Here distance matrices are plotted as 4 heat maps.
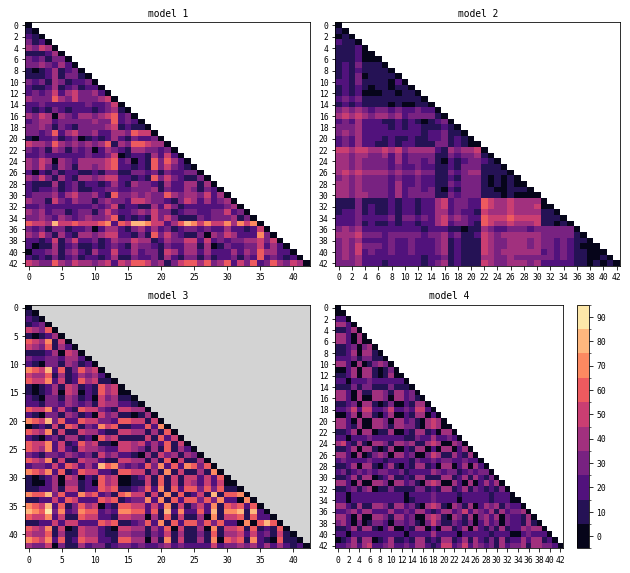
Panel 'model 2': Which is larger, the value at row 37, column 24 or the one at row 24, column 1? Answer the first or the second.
the second
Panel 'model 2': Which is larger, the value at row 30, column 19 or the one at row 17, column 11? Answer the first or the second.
the first
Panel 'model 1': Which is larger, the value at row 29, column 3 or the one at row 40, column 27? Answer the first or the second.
the second
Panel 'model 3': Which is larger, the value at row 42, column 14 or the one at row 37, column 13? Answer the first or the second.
the first
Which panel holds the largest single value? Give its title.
model 3
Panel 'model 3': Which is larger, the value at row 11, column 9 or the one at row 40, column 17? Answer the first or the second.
the first
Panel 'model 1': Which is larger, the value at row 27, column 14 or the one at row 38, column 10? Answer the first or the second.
the second
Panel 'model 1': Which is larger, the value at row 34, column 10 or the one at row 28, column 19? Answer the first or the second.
the first
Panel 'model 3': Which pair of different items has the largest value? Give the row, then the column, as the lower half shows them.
36, 3
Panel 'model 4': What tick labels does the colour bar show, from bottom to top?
0, 10, 20, 30, 40, 50, 60, 70, 80, 90
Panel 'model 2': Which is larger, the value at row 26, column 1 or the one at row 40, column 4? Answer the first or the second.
the first
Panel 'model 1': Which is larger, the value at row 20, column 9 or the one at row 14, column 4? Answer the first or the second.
the second
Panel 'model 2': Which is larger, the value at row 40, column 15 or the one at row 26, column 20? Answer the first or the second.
the second
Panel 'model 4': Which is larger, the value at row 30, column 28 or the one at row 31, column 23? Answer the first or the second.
the second
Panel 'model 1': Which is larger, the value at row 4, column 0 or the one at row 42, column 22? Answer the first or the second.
the first
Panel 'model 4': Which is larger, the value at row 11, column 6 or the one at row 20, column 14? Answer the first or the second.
the first
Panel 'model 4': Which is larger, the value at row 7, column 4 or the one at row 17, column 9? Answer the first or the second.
the second
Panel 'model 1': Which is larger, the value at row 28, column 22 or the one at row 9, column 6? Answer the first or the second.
the second
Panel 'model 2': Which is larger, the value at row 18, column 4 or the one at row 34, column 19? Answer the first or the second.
the second
